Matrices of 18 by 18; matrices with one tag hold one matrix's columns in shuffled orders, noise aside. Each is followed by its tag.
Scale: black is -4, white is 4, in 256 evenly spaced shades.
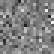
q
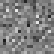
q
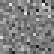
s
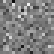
s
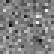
q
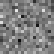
q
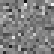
s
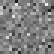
s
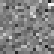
s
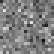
q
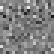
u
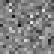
q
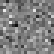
q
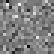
s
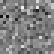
u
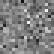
q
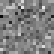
u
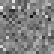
u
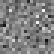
q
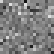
s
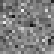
q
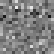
u
